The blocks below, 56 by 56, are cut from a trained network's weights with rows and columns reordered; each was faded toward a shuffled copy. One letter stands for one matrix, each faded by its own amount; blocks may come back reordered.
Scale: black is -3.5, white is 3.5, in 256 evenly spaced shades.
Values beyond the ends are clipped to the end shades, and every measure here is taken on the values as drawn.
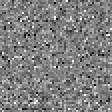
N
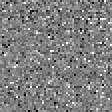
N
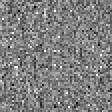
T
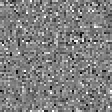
N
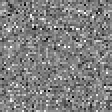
N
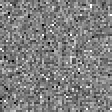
T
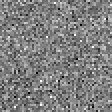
T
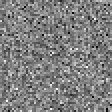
T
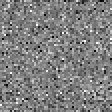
N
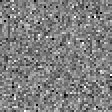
T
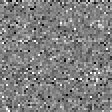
N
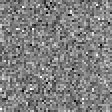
T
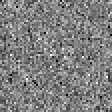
T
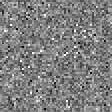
T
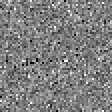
T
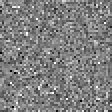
T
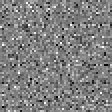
N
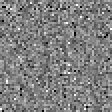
T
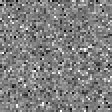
N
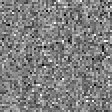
T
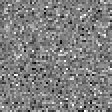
N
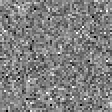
T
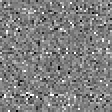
N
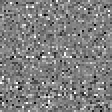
N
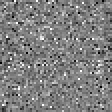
N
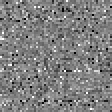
N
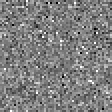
T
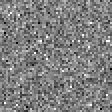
T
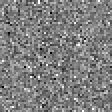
T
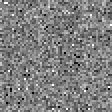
T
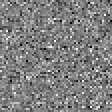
N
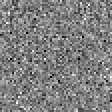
T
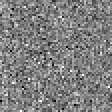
T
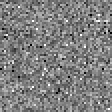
T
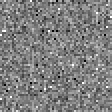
T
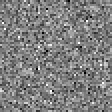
T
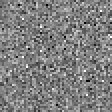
T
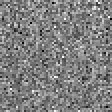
T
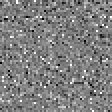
N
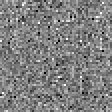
T
